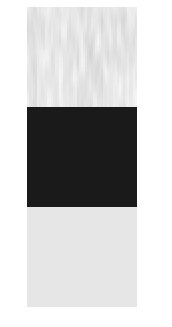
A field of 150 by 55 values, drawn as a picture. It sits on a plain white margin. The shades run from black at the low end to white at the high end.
The table splits into 3 rows of 1 panel. Panel 1,1: very high, streaked downward, faint in contrast. Panel 2,1: very low, flat. Panel 3,1: very high, flat.
